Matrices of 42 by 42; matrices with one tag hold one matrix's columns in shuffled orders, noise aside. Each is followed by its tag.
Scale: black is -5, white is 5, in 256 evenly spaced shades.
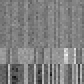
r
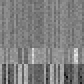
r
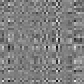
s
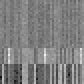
r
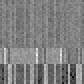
r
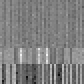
r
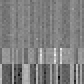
r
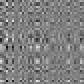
s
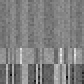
r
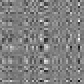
s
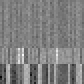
r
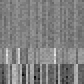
r
